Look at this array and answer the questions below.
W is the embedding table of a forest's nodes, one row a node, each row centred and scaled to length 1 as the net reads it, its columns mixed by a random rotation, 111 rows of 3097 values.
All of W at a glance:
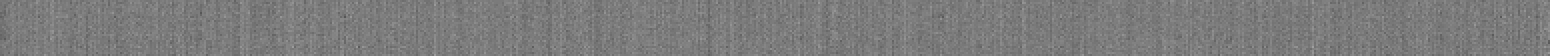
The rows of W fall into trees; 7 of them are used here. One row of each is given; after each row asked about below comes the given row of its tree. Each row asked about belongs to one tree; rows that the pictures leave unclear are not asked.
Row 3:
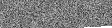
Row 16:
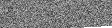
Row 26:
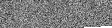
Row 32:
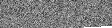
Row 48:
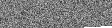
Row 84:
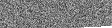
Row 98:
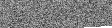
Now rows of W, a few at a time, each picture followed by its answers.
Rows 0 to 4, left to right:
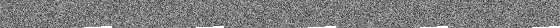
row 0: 16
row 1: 32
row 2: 84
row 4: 84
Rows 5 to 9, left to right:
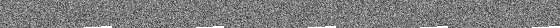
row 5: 84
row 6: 48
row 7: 84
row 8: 32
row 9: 32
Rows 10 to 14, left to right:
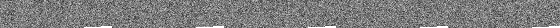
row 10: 26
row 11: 84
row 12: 32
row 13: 48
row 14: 16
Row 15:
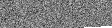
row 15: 26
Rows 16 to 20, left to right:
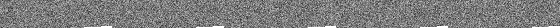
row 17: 48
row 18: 84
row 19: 3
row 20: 48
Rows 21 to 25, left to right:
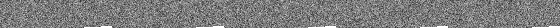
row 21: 26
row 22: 16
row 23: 16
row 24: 98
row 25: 26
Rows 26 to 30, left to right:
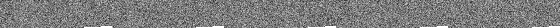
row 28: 32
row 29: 26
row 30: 48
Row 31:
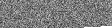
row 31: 48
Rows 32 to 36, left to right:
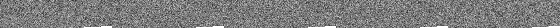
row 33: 48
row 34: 48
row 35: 48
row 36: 16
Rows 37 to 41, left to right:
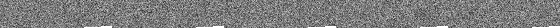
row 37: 84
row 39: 32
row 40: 3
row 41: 48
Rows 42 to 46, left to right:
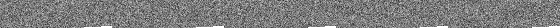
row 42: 16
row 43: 84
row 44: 48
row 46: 98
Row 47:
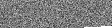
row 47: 48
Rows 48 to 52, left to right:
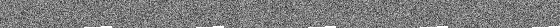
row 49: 3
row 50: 26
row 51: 32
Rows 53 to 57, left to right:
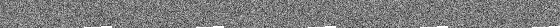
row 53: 32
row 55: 32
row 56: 98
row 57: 84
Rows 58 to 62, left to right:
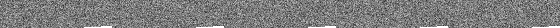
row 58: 84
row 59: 48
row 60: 48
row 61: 32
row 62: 3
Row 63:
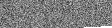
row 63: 26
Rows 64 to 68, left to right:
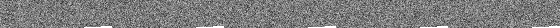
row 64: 26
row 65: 16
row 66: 16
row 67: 3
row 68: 98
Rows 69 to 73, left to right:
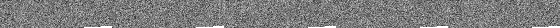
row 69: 26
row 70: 84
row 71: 98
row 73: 26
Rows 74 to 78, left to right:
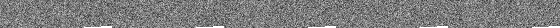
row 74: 32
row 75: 32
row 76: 26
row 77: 32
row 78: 26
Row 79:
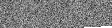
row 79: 26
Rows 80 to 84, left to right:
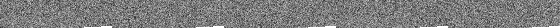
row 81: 84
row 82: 16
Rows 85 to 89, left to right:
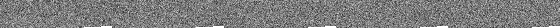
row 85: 32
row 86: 32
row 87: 48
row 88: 3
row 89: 48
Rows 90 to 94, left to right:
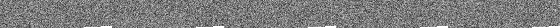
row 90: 84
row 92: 84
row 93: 84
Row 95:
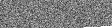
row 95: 84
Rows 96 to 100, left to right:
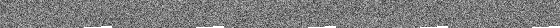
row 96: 32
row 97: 48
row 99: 32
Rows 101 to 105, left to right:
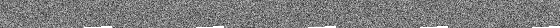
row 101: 32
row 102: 3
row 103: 84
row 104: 48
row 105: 48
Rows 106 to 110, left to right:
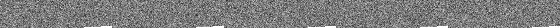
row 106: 84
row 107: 84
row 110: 32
